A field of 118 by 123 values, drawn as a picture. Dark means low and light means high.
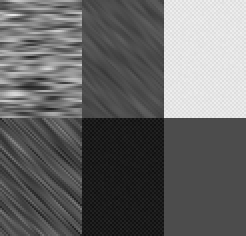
The table splits into 2 rows of 3 panels. Panel 1,1: middling, streaked across, strong in contrast. Panel 1,2: low, slanting down to the right, faint in contrast. Panel 1,3: very high, checkered, faint in contrast. Panel 2,1: low, slanting down to the right. Panel 2,2: very low, checkered, faint in contrast. Panel 2,3: low, flat.
